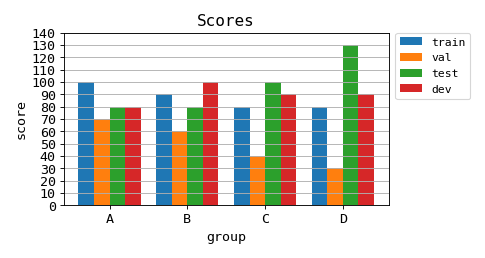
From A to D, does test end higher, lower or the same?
higher
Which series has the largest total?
test
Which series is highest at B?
dev
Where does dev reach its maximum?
B
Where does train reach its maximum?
A
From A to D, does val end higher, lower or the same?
lower
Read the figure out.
Title: Scores
x-axis: group, ticks A B C D
y-axis: score, ticks 0 10 20 30 40 50 60 70 80 90 100 110 120 130 140
Legend: train, val, test, dev
Values:
train: 100 90 80 80
val: 70 60 40 30
test: 80 80 100 130
dev: 80 100 90 90
